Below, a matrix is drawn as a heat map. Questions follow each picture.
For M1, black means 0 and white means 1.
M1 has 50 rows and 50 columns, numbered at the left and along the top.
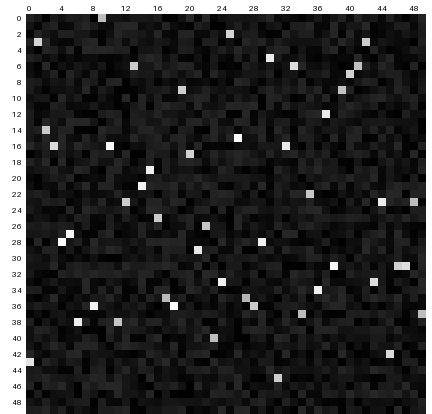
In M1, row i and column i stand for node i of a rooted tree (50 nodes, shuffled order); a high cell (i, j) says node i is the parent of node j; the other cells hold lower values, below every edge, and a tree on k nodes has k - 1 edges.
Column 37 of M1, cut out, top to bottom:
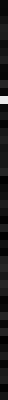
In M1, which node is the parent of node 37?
12
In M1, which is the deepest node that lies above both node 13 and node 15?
6
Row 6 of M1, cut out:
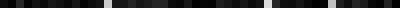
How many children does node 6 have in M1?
3
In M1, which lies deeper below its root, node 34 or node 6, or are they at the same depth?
node 6
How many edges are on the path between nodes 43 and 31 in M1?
4
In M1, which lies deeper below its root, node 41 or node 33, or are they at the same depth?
the same depth
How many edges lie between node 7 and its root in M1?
0
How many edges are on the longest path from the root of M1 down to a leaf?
31
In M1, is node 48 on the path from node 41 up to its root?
no
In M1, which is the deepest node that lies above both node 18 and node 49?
37
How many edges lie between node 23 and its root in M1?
2
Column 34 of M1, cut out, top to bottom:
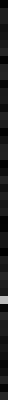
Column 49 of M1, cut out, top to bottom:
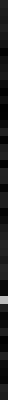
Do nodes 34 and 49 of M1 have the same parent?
yes
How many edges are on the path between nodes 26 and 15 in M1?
1
